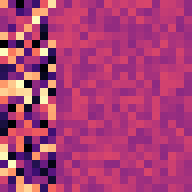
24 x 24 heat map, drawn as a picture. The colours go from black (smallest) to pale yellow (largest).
Histogram: heavy tails on both sides. Slope: none. Mirror symmetry: none. Average level on the scale: 50%. Seam: vertical, 30% of the way across, the right part calmer.
